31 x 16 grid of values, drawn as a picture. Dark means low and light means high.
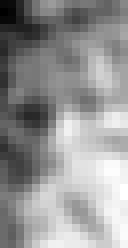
Ninth with the lowest average: top left. Slope: up to the bottom right. Stripes: none. Mirror symmetry: none. Lone odd cells: none. Grain: blotchy.
